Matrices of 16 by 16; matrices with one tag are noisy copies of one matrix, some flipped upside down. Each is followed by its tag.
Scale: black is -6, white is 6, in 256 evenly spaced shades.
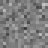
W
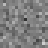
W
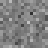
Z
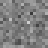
Z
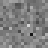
Z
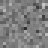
W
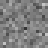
W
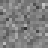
W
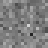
Z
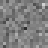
W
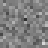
W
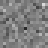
W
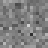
Z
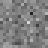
Z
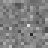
Z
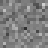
W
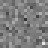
W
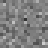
W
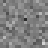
W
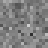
Z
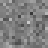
Z
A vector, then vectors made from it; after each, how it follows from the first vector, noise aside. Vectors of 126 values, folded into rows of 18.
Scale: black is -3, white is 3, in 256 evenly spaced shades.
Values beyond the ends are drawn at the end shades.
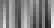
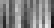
negated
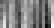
copied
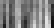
negated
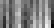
negated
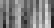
negated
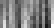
copied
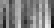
negated
